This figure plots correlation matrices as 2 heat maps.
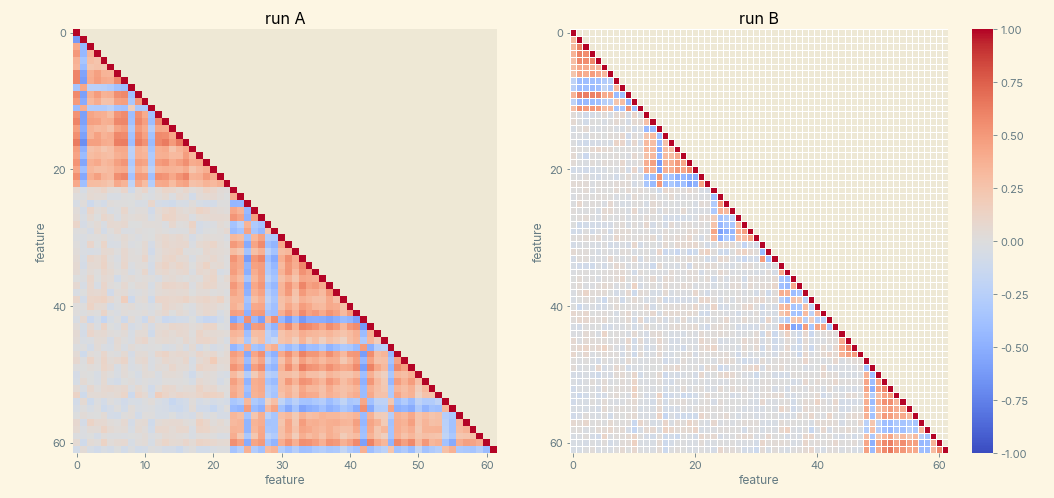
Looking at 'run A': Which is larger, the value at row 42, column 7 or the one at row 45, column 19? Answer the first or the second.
the second
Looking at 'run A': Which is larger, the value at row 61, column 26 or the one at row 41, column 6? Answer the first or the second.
the second
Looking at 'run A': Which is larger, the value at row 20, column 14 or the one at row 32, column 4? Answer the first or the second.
the first
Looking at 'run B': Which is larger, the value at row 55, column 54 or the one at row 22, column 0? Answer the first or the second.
the first
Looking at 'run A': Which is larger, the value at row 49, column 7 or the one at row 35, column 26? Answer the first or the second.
the second
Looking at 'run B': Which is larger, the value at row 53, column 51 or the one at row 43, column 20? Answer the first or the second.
the first
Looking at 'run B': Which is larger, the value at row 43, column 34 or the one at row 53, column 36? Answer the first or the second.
the first
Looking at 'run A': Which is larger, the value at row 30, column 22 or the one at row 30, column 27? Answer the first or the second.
the second
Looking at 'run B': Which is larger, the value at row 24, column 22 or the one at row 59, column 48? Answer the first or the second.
the second
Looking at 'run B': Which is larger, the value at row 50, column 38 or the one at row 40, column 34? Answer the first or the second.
the second
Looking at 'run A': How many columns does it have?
62
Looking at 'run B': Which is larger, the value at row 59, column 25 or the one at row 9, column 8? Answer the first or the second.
the first
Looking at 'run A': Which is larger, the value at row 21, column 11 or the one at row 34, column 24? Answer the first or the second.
the second
